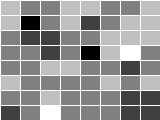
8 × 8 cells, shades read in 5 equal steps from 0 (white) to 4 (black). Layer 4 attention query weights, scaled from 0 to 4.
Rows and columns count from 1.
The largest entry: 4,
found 2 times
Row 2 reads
1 4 2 1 3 2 1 1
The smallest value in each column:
1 2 0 1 1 1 0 1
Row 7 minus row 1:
1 0 -1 1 1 0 1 2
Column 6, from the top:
2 2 1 1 2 1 2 2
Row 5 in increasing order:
1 1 2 2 2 2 2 3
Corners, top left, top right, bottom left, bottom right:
1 1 3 3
